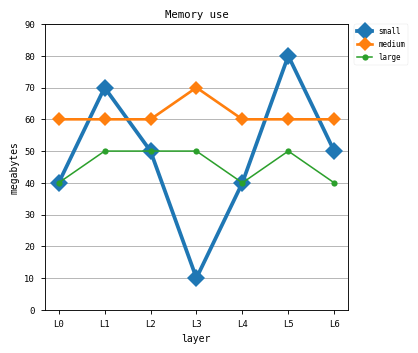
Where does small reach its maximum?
L5
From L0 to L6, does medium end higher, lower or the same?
the same
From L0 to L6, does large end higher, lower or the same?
the same
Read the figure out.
Title: Memory use
x-axis: layer, ticks L0 L1 L2 L3 L4 L5 L6
y-axis: megabytes, ticks 0 10 20 30 40 50 60 70 80 90
Legend: small, medium, large
Values:
small: 40 70 50 10 40 80 50
medium: 60 60 60 70 60 60 60
large: 40 50 50 50 40 50 40
